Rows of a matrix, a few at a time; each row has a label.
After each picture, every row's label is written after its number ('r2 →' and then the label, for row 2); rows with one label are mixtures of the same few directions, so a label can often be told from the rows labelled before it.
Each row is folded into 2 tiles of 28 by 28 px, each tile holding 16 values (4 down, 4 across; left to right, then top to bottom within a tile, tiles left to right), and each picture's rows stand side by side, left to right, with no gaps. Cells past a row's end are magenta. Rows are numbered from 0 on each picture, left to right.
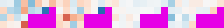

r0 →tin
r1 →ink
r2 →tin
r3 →tin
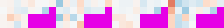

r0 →ink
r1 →tin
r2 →tin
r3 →tin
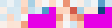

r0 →tin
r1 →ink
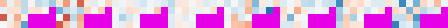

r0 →tin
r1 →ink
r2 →ink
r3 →tin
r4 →tin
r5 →ink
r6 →tin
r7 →ink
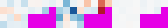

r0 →ink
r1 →ink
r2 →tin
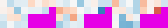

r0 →ink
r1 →ink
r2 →tin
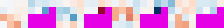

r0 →tin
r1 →ink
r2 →ink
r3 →tin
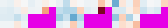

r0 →ink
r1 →ink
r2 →tin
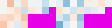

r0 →ink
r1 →ink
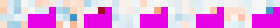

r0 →tin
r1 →ink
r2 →tin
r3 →ink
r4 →ink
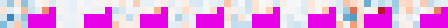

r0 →ink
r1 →tin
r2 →ink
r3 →ink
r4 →tin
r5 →tin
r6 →ink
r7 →tin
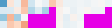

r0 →tin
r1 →tin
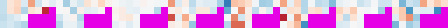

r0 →tin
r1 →ink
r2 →ink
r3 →tin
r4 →tin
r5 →tin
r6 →ink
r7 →ink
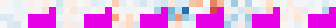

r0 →tin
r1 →tin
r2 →tin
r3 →ink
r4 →ink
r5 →ink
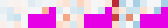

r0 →ink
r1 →ink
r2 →tin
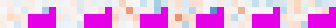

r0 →ink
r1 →tin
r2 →ink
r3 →ink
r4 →ink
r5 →tin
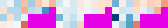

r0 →tin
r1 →tin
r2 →tin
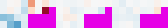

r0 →tin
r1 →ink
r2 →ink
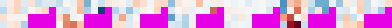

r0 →tin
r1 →tin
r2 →ink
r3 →tin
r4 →ink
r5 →tin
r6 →tin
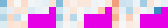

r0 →tin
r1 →tin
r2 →tin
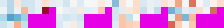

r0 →ink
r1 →ink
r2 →tin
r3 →ink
